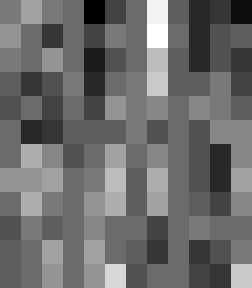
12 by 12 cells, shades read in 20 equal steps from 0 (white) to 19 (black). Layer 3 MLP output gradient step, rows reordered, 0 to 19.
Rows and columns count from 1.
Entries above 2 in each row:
11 11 12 12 12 12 12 12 12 12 12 12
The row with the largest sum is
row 1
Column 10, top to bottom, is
16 16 16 12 9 13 13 13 12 10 15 14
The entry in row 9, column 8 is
7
